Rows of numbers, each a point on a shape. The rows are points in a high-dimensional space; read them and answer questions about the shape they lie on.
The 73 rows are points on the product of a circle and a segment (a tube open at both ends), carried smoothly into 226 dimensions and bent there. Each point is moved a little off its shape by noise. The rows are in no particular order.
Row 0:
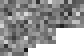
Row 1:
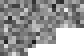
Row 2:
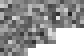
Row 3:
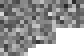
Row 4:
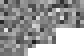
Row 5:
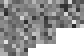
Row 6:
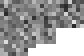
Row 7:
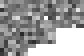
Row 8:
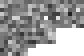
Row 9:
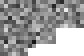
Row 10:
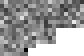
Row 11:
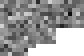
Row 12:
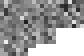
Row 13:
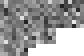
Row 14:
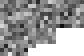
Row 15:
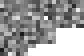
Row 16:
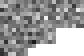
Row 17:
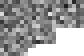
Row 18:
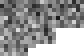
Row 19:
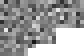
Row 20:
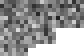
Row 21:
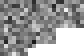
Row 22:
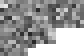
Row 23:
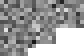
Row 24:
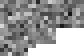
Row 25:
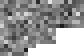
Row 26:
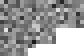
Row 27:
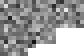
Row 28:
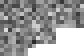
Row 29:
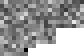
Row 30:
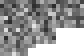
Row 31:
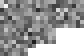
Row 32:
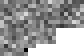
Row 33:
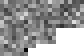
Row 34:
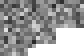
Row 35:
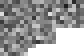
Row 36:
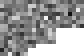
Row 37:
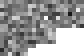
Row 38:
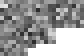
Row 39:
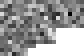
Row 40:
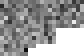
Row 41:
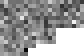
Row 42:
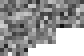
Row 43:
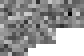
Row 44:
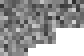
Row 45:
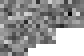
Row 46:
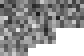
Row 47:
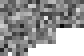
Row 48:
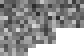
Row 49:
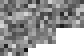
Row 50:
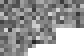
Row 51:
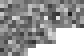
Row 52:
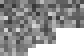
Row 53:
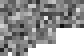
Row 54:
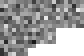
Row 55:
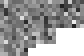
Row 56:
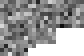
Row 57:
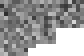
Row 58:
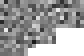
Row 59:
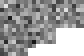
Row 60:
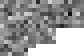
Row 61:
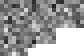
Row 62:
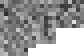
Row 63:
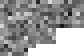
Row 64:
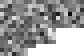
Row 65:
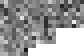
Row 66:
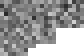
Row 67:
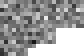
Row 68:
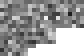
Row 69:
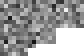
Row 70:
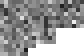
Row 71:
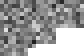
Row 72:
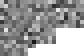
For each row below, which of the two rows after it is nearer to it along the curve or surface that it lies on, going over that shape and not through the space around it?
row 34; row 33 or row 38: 38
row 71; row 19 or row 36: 19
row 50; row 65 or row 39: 65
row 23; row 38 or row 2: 38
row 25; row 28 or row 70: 70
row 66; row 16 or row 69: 69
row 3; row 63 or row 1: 1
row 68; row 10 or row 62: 10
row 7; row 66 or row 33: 33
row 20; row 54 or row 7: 54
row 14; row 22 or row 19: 22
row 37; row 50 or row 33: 33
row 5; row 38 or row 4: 4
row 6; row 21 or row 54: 21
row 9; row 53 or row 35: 35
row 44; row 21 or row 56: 21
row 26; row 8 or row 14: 8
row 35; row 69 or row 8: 69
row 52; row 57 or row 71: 71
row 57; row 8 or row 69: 69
